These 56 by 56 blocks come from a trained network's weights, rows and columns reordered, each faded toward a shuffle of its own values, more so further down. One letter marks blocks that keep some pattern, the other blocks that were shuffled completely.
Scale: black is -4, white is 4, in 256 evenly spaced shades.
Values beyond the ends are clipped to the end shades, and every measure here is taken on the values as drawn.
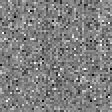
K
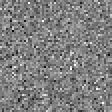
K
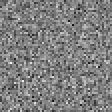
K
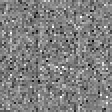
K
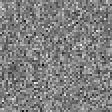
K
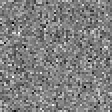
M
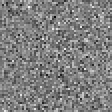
M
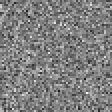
M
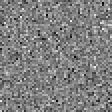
M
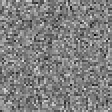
K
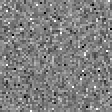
M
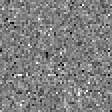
K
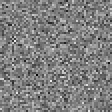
K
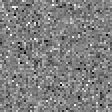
M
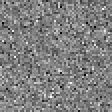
M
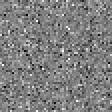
K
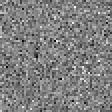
M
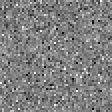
M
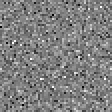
M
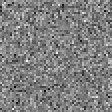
K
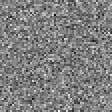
M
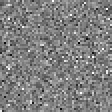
K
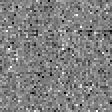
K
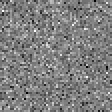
M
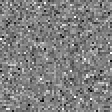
M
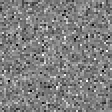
M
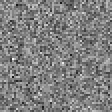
K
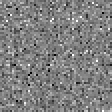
K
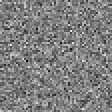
K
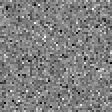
M
